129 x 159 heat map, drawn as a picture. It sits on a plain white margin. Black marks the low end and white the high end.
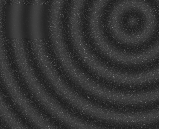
Odd patch: calmer, in the top left. Calmest part: top left. Rings: centred on the top right. Slope: none. Average level on the scale: 20%.
